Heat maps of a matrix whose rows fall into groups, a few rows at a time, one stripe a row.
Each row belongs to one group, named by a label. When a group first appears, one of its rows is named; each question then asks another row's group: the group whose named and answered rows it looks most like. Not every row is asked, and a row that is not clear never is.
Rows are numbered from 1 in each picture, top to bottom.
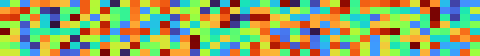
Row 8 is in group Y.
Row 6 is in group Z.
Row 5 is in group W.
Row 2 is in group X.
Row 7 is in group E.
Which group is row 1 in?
W
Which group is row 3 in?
X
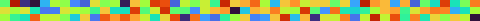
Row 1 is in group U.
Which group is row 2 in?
X
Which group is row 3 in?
W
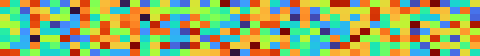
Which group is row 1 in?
X
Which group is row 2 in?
W
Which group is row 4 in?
Z
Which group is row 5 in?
U
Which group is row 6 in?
E
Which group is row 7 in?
U
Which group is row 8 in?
X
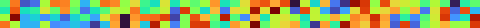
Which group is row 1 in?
E
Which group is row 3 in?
U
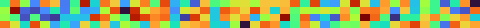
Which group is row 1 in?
Y
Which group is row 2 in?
U
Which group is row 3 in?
U
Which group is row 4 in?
Z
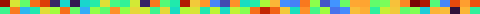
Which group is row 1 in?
Z
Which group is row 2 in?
E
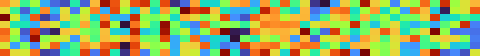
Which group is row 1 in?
U
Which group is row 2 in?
Z
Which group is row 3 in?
X
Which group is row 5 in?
X
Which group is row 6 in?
W
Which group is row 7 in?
Y
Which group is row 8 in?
X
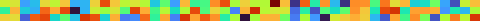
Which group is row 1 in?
E
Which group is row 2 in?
E
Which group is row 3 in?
Z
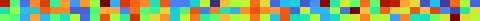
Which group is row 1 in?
W
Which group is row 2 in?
E
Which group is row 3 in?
U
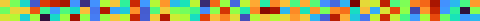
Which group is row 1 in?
E
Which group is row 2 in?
X
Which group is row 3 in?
X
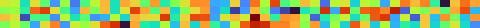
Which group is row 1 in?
Z
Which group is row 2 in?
W
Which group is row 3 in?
U
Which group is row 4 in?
Y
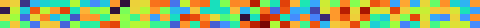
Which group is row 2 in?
W
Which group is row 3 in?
Z
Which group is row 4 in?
Y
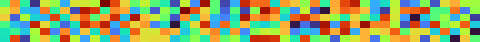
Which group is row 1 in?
Y
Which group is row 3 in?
Y
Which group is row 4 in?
W
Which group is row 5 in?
W
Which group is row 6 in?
E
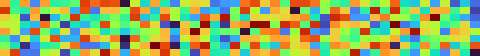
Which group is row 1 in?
Y
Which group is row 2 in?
W
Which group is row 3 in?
X
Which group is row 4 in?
Y
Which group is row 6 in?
Y
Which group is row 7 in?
U
